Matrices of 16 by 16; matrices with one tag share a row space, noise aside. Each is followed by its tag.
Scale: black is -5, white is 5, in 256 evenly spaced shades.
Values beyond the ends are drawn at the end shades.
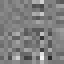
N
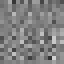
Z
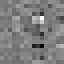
N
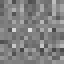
Z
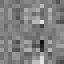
N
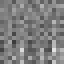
Z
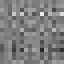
Z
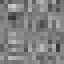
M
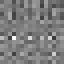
Z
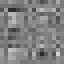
M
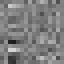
M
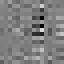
N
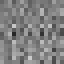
Z
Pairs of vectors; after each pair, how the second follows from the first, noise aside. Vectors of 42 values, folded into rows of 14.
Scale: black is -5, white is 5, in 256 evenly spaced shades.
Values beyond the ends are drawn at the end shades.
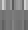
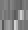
wrapped around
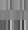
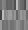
wrapped around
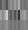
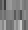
wrapped around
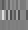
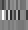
scaled up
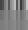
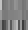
wrapped around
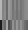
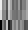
scaled up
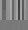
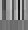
scaled up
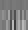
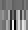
scaled up
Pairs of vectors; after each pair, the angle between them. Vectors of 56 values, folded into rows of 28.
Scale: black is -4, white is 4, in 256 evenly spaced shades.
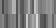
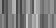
nearly parallel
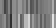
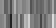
nearly parallel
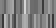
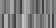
nearly parallel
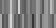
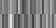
nearly parallel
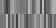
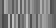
partly opposed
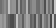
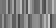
orthogonal
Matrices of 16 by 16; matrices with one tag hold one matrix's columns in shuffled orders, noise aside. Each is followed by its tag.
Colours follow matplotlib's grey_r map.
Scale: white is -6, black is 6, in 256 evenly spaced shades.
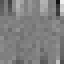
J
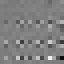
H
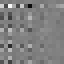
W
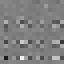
H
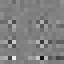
H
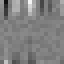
J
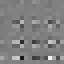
H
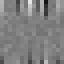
J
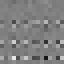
H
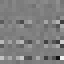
H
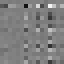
W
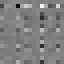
W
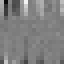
J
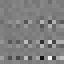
H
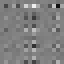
W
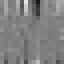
J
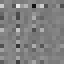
W
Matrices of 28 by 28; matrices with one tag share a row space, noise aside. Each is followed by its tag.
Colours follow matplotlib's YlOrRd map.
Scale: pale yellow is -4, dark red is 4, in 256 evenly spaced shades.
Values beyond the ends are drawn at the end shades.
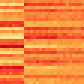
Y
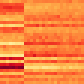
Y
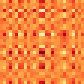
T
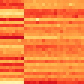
Y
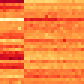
Y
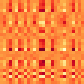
T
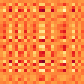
T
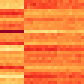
Y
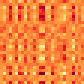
T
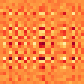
T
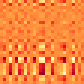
T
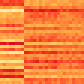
Y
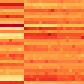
Y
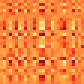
T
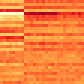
Y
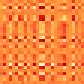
T
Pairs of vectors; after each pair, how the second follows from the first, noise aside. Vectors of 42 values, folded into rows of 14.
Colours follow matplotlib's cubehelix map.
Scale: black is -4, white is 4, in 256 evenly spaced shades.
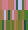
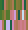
reversed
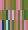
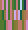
reversed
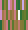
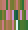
wrapped around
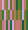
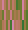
shrunk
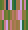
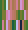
reversed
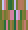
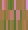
shrunk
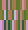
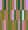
reversed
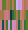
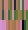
wrapped around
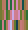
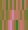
shrunk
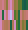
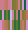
sign-scrambled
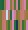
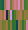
sign-scrambled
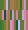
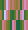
sign-scrambled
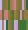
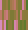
shrunk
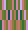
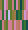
sign-scrambled
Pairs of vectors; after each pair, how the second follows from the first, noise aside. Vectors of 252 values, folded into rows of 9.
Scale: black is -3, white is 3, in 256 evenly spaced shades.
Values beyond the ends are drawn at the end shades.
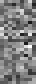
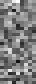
wrapped around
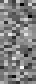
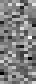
wrapped around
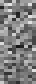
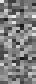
wrapped around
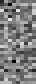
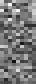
sign-scrambled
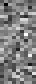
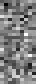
sign-scrambled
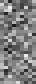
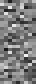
sign-scrambled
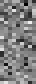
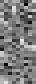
sign-scrambled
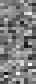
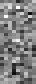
wrapped around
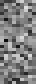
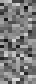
sign-scrambled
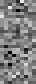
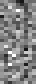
sign-scrambled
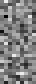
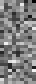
wrapped around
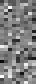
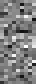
wrapped around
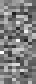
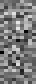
sign-scrambled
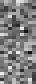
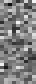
wrapped around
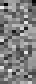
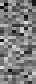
sign-scrambled
